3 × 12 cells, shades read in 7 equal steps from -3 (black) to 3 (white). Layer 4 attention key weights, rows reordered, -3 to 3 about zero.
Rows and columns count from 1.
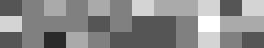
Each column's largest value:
2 0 1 1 1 0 2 1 1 3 1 2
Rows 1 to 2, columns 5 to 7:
1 0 2 | -1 0 -1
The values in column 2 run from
0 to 0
